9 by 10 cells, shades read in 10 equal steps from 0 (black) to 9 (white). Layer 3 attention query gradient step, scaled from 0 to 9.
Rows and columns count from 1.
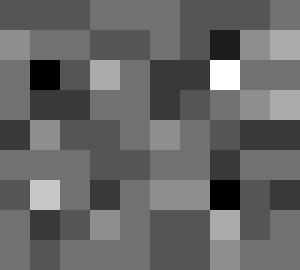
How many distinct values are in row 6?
3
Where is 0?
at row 3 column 2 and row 7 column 8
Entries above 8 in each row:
0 0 1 0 0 0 0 0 0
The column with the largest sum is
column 10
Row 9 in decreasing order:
5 4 4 4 4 4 4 3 3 3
